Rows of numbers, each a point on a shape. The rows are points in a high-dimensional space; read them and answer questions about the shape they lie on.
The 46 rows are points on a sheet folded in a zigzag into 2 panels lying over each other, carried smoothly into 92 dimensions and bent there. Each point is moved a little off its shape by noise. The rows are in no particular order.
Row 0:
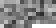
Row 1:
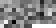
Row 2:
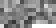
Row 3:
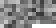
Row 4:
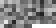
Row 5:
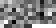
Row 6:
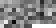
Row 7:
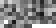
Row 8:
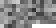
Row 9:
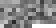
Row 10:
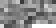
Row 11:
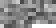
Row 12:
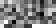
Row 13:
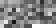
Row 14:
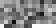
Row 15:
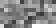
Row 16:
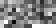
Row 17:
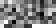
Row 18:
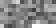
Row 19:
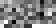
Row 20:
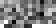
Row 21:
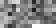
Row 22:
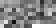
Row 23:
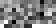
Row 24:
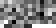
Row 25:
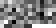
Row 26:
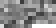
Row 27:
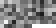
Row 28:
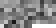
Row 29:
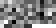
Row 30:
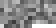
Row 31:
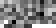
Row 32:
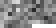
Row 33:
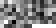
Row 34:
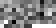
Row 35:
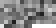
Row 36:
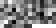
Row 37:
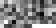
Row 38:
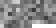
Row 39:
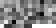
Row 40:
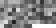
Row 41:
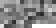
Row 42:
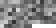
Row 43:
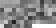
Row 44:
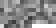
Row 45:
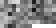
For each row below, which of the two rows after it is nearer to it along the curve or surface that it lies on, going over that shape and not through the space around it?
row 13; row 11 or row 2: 2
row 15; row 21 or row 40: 21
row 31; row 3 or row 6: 3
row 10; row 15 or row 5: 15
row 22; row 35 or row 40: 40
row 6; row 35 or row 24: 24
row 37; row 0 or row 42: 0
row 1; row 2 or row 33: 2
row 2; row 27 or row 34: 34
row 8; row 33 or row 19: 33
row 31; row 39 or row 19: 39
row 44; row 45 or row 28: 28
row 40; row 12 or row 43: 43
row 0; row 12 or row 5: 12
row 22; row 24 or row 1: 1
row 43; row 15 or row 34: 34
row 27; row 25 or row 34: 25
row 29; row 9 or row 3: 9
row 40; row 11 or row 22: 22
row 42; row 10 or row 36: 36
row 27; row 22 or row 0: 0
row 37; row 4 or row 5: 4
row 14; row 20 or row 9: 20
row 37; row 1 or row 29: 29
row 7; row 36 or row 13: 36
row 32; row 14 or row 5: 5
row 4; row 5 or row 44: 5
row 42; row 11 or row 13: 13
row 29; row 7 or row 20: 20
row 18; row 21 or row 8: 8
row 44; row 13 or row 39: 13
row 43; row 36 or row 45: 36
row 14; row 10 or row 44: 10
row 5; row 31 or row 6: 6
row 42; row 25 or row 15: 25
